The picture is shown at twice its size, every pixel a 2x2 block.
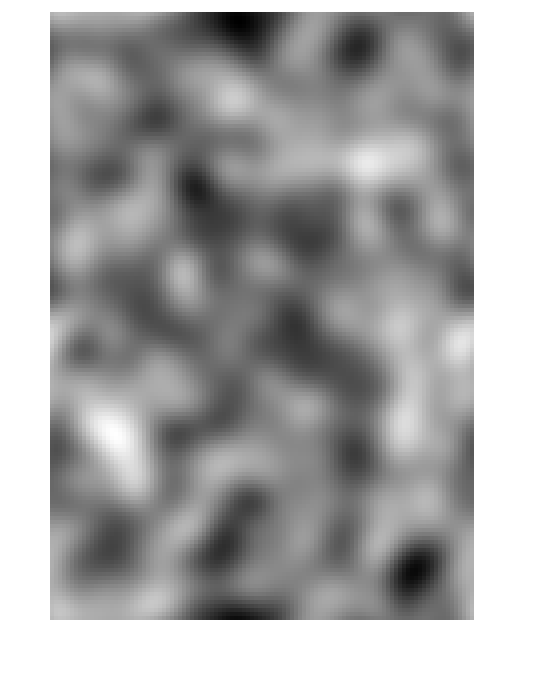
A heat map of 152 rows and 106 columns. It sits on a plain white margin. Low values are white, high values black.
No overall slope runs across the table. The field is smooth, with broad soft blobs. There are no lone odd cells. Neither half mirrors the other.
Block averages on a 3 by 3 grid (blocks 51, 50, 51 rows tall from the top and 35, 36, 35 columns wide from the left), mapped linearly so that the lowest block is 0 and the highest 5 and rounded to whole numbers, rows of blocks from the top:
3 3 1 / 1 5 0 / 0 3 2
